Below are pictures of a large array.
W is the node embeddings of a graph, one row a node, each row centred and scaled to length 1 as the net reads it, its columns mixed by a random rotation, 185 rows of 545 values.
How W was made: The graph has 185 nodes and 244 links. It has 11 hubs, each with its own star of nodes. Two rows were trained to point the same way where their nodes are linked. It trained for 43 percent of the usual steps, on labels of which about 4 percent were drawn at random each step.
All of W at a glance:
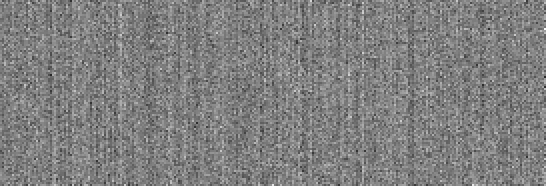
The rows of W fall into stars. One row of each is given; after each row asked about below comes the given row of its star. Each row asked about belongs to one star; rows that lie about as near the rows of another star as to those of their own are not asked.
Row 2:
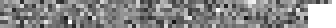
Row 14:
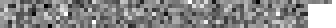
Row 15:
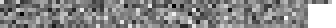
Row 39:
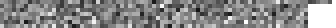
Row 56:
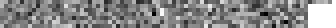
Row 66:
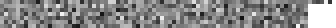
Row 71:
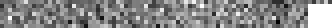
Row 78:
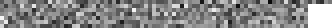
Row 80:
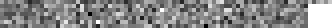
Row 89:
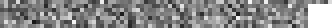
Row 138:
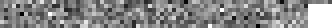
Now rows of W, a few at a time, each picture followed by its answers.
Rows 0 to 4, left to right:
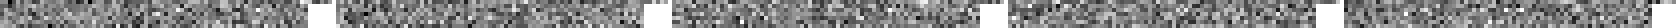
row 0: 14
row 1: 14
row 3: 2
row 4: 15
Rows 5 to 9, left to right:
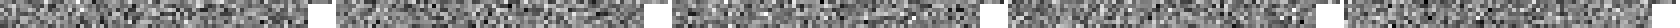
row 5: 66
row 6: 56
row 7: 138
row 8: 80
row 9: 14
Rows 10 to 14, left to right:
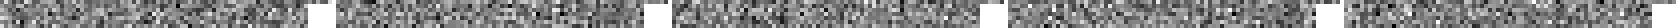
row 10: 2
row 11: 66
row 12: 71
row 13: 66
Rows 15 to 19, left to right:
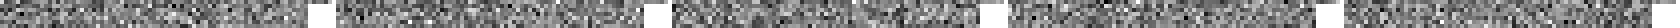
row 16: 89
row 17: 71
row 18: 2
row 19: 80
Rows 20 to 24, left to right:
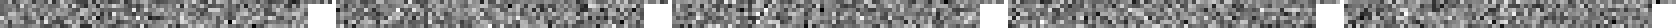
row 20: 71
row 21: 15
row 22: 138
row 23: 80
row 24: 15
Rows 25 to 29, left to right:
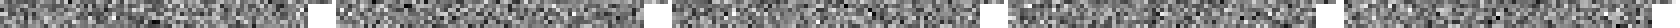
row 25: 89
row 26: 56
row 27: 15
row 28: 2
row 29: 2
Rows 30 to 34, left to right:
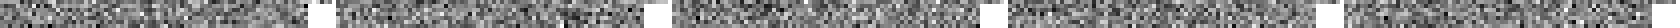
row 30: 14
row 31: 78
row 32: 89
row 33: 89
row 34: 71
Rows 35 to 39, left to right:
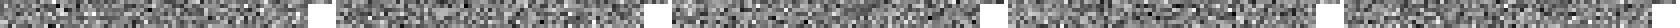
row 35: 138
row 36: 78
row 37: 56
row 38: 39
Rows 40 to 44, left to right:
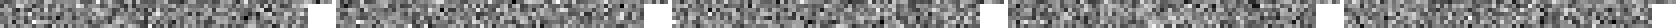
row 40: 2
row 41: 80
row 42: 138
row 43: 80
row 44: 15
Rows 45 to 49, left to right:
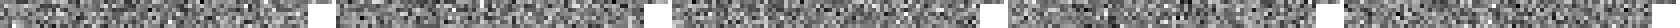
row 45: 138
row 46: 71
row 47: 14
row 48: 56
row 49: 15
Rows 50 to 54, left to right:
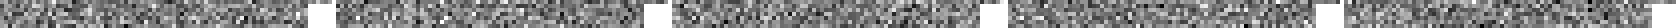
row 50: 138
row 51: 39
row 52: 2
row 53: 66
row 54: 56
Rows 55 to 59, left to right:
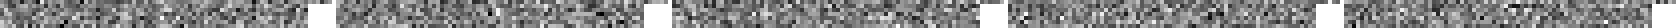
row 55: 14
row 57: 78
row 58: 15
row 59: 39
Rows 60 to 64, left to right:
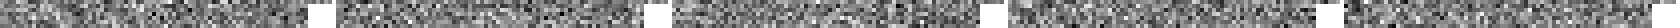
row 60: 56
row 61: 39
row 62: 66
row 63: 2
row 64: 39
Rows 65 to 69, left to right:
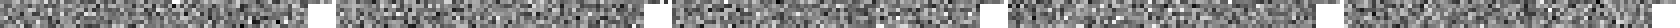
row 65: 15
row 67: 138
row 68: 80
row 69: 138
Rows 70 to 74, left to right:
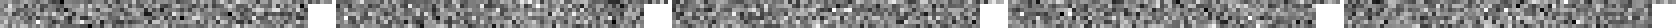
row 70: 78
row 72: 80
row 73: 15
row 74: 80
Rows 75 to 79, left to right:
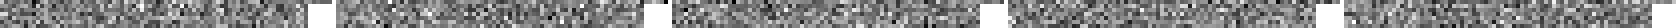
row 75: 66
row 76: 138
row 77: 39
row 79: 56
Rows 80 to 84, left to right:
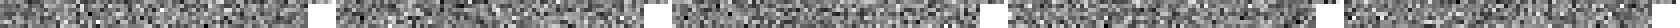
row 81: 89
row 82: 14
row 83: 2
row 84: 71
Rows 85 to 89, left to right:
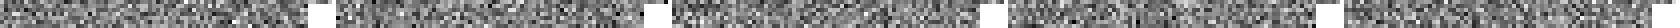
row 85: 80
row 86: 66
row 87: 15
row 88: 89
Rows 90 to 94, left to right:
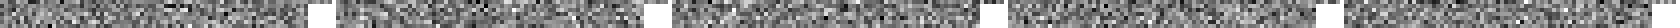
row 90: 39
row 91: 14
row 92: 15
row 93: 56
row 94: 71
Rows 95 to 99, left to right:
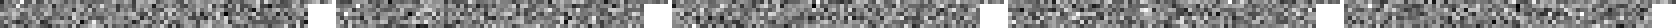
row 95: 66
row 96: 78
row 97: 78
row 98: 89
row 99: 56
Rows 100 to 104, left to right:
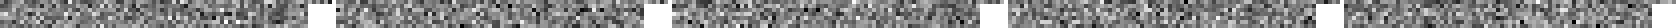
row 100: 66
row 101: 15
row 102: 66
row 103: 78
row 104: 71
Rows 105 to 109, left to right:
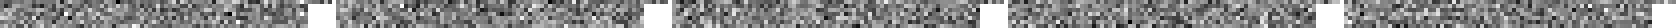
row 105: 78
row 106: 14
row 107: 15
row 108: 78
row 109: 138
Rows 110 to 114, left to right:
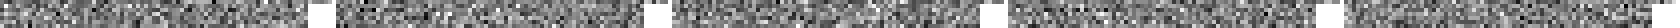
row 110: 14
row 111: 80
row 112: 89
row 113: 138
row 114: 2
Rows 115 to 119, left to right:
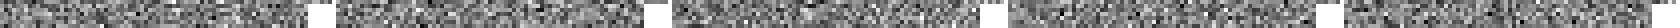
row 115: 66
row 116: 71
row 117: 89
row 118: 15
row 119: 71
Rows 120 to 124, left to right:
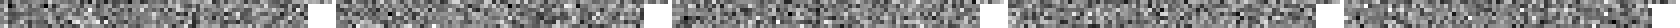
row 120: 14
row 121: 15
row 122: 2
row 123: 78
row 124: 2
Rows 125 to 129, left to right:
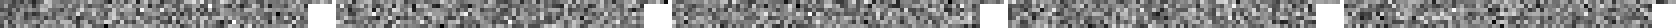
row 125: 80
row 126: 138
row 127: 138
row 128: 71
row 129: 78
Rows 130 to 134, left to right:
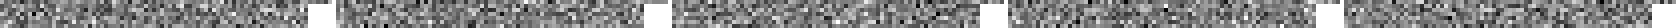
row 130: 89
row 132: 71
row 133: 14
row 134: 56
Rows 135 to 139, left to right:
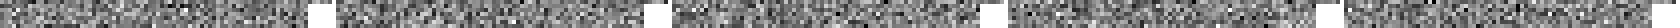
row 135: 39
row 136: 138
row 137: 14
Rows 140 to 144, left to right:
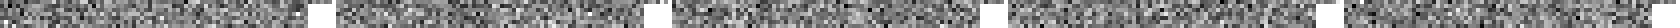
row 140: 138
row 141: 39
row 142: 15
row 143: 78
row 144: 14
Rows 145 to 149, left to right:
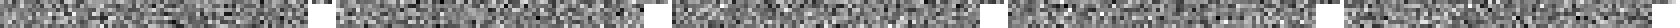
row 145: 66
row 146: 14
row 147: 39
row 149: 78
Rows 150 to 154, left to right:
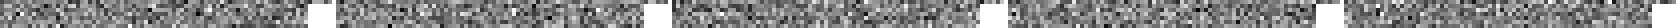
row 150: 138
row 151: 138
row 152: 138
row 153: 78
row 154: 14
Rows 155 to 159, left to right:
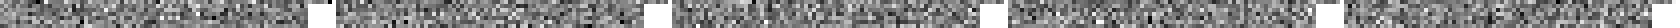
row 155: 66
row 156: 39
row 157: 14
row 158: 89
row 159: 2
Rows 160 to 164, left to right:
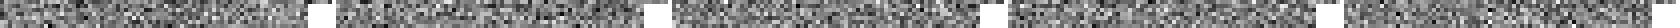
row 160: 138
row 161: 66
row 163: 2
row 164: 15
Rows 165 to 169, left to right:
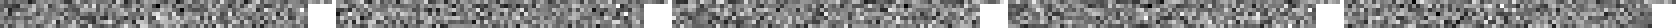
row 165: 80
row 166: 39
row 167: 2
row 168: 71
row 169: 56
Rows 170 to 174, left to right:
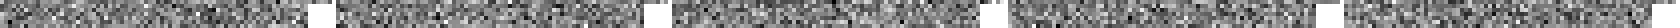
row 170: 15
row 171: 66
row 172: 71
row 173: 14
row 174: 14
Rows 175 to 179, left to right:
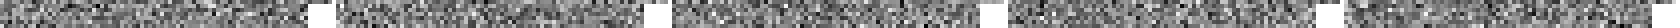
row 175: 56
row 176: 14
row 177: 71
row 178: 15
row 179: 2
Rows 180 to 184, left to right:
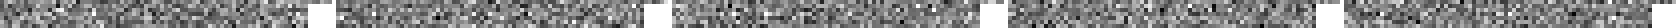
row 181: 2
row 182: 138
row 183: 80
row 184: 78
